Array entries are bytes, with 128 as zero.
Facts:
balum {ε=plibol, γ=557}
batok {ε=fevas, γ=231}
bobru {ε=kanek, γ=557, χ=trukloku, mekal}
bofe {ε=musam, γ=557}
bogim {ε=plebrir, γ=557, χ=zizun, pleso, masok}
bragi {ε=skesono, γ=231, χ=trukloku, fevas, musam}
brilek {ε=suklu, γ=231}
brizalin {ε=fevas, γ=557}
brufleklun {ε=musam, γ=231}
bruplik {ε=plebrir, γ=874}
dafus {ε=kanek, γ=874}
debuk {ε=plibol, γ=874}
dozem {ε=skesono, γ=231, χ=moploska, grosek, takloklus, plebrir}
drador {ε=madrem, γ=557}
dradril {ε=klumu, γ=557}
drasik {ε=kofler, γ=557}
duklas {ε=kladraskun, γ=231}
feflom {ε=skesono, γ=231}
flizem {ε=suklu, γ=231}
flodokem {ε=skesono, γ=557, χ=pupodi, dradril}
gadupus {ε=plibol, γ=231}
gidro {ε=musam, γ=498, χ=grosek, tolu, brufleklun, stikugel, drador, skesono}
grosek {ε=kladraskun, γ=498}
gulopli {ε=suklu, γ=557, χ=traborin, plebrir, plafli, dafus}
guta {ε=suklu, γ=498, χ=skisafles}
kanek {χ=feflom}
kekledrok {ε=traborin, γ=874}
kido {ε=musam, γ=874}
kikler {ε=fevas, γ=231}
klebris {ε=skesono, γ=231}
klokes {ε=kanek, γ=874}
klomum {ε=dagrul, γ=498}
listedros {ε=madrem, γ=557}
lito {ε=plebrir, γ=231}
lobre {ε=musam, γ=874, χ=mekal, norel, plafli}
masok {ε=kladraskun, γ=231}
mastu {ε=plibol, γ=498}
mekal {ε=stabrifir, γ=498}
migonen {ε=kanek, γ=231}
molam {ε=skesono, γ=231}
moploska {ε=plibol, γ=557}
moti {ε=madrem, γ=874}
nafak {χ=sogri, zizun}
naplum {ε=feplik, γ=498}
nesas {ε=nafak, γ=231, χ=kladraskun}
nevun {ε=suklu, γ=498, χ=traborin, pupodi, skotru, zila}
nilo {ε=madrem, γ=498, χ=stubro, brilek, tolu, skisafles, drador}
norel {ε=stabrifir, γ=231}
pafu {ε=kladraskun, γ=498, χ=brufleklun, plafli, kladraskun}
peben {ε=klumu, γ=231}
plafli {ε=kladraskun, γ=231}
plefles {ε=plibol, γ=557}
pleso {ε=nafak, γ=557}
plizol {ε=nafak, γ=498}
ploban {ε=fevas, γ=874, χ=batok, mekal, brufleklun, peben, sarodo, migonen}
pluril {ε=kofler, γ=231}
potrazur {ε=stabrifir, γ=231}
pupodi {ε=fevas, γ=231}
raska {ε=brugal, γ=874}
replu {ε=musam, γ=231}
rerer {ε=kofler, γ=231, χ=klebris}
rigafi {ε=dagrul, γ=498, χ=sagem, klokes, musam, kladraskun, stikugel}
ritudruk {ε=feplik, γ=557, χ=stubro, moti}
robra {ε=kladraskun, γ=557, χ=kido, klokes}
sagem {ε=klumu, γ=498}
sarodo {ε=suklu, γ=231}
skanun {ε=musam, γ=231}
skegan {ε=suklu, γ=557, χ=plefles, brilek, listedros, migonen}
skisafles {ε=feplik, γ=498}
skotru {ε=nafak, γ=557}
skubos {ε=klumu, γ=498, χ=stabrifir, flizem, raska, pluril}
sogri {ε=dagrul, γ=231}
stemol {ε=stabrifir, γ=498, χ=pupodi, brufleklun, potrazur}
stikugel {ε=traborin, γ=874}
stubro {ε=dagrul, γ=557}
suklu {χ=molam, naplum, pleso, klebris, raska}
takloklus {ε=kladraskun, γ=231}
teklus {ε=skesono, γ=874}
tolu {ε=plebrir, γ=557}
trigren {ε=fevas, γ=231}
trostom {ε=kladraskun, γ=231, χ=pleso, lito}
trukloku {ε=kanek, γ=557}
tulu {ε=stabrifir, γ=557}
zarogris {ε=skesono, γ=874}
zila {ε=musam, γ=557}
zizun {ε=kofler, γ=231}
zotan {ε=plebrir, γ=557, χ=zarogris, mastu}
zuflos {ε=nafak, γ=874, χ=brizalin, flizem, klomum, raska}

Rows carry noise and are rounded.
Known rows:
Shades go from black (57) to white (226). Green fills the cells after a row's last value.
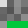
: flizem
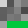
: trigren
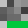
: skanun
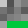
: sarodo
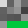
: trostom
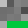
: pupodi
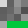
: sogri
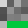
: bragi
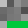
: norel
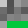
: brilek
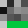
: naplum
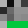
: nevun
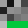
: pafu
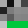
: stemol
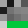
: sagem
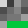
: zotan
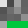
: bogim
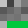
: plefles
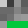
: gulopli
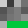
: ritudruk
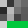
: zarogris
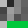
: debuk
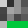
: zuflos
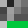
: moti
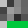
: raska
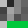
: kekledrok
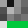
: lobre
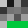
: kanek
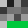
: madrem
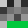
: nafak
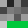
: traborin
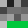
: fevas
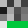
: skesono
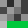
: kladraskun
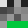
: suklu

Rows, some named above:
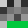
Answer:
nafak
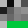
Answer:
guta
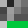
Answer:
moti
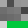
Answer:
brufleklun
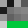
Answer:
sagem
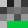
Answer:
plibol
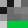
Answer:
skisafles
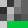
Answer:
teklus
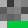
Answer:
zila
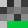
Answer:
stabrifir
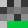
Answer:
stabrifir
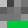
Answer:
moploska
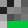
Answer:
grosek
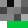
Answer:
musam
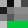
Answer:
rigafi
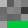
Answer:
takloklus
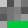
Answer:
nesas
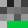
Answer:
plebrir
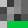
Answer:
raska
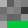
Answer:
plafli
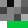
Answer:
musam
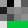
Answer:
gidro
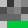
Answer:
bofe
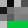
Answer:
nilo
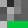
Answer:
dafus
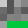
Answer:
brilek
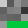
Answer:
duklas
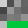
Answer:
flodokem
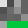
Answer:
bogim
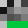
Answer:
skubos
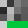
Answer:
zarogris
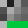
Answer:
ploban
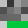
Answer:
bofe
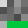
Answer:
pleso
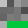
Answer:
migonen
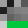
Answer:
mekal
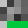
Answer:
raska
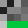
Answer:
grosek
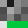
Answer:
kido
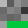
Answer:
takloklus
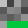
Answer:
robra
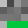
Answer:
trukloku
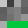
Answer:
bobru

